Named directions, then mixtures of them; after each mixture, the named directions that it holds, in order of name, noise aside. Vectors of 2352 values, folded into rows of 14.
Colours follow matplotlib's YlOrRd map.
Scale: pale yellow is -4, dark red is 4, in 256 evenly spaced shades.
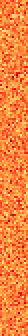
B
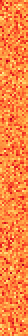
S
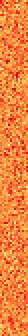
B, S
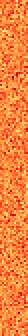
B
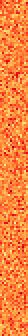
B, S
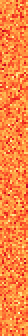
B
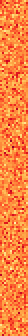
B, S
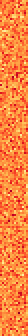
B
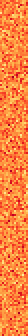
B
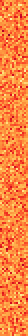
B, S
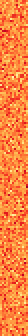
B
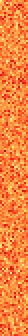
S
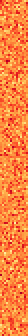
B, S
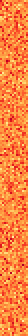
S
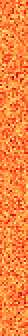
B
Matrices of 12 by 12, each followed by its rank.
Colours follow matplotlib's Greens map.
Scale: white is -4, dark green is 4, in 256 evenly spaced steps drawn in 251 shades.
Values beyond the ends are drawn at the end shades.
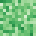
full rank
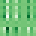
one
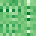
two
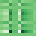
one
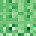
two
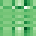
one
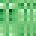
one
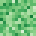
full rank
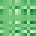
one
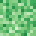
full rank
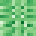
two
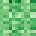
two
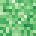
full rank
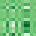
one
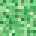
full rank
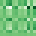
one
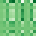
one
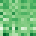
two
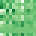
two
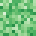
full rank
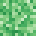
full rank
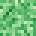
full rank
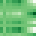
one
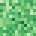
full rank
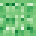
two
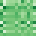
two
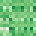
two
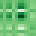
one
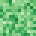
full rank
